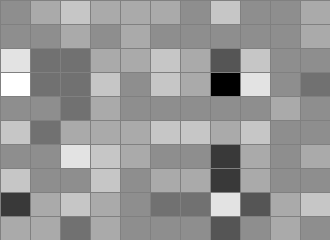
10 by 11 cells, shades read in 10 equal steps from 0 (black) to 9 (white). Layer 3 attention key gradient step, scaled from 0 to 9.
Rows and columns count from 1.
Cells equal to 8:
4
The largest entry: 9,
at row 4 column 1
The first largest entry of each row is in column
3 3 1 1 4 1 3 1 8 1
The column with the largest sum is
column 4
